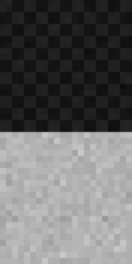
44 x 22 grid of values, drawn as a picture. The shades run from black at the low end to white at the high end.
It is made of 2 by 1 panels. Panel 1,1: very low, checkered, faint in contrast. Panel 2,1: high, fine-grained, faint in contrast.
